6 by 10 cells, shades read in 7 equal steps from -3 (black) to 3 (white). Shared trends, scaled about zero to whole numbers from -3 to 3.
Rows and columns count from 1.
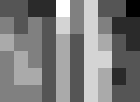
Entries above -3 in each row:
9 10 10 10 10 10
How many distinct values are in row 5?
5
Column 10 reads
-3 -2 -2 -1 -1 -1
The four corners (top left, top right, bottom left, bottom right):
-1 -3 0 -1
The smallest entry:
-3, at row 1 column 10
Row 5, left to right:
0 1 1 -1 1 -1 2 1 -2 -1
